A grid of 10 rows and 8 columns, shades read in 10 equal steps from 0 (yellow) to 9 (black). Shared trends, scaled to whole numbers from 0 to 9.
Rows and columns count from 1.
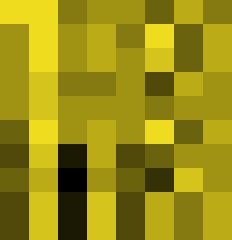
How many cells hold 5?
8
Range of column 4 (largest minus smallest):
3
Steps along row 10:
down up down up down up down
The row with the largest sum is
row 8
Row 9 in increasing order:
1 1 2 2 4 6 6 8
